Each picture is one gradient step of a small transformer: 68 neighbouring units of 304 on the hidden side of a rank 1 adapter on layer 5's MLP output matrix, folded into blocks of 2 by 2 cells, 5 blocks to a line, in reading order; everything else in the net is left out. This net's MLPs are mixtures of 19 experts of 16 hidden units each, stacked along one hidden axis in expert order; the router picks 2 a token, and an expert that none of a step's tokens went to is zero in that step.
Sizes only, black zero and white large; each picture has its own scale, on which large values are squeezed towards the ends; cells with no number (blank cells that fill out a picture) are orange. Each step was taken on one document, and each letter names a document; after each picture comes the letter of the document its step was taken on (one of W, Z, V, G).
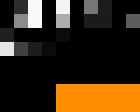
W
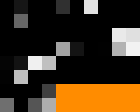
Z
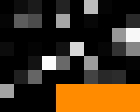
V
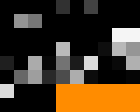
Z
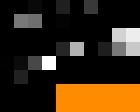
V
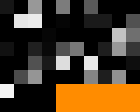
V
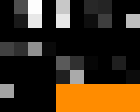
W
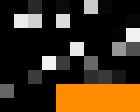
V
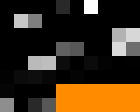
Z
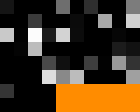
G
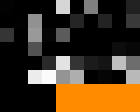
G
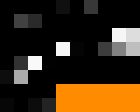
Z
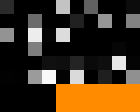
G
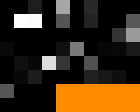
V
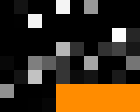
Z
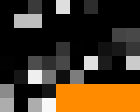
Z
